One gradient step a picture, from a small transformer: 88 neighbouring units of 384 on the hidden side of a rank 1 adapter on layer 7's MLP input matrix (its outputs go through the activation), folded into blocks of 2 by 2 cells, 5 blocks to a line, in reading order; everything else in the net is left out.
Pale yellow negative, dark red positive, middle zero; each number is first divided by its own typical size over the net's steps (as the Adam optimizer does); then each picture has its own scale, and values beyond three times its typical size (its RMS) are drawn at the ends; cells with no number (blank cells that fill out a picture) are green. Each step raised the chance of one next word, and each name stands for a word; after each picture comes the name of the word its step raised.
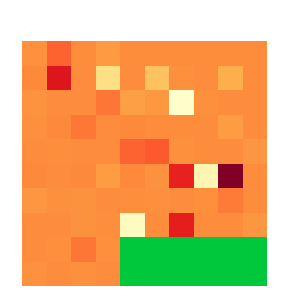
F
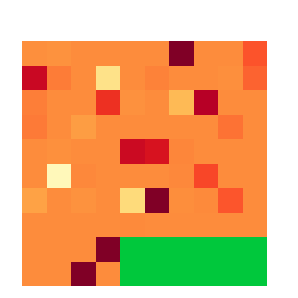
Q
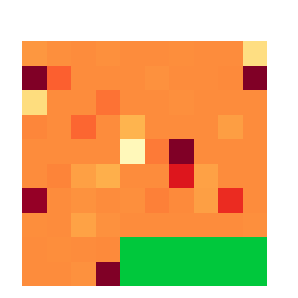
F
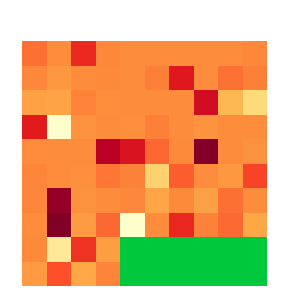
F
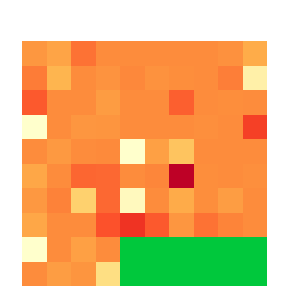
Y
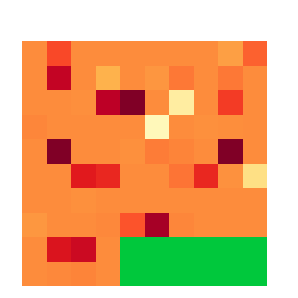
Q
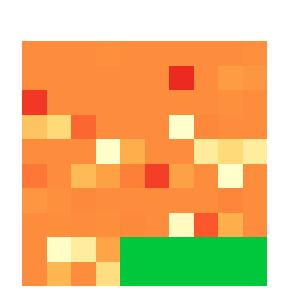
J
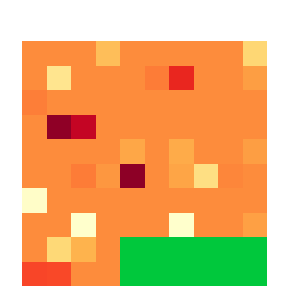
Q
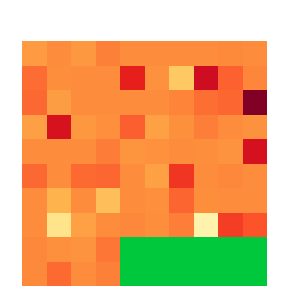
Y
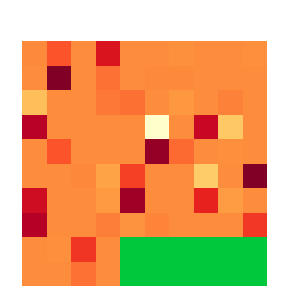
F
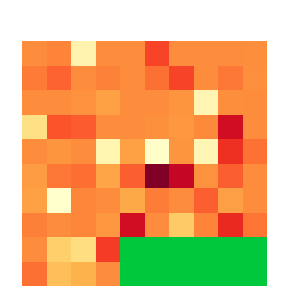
J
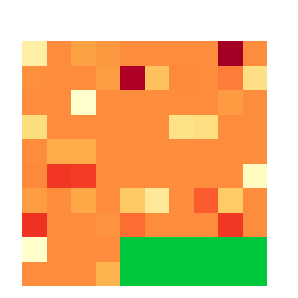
Y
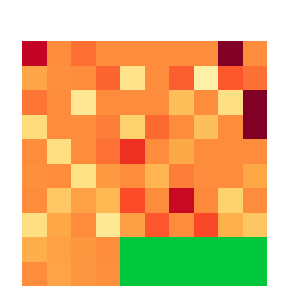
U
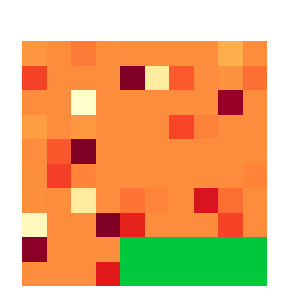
J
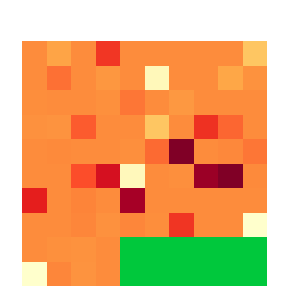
J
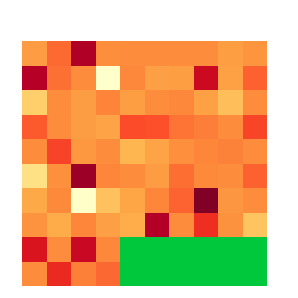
Q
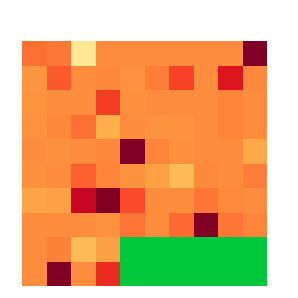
U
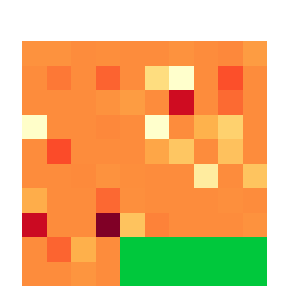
Y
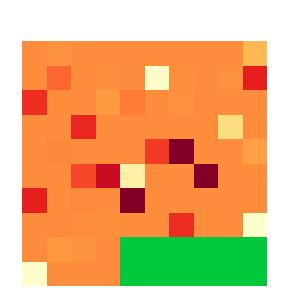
J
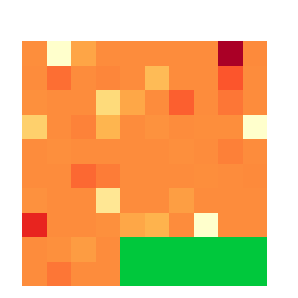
Y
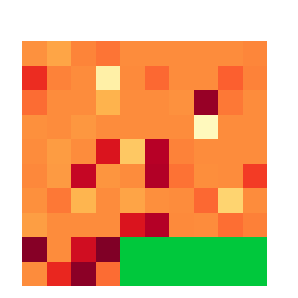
Q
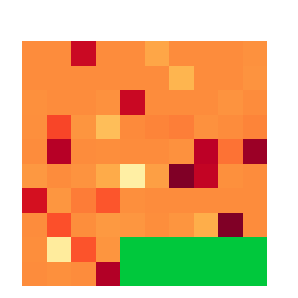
J
